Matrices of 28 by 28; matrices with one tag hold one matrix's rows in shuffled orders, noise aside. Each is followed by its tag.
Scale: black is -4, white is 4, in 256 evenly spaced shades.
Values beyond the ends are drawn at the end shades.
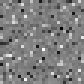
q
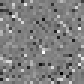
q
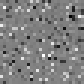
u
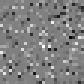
u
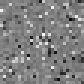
u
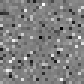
q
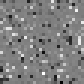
q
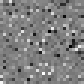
u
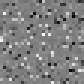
u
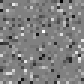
q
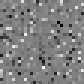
q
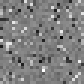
q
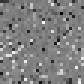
q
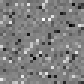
u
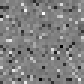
q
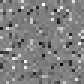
q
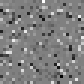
q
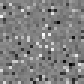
u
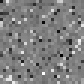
q
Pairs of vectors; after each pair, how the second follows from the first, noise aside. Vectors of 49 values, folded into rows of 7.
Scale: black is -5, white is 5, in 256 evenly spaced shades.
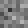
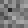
copied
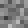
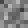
reversed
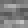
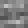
reversed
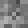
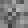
reversed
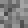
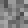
reversed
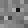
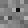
copied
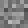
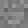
shrunk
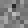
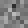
copied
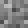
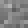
shrunk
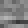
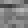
reversed
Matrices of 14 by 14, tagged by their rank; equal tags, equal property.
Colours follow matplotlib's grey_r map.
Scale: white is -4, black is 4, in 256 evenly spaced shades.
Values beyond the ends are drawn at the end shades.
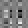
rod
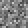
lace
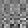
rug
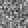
lace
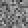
lace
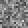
lace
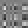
rod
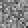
lace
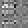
rug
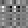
rod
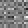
rug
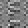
rug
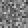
lace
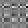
rod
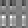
rod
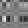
rod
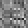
rug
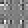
rug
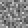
lace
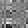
rug
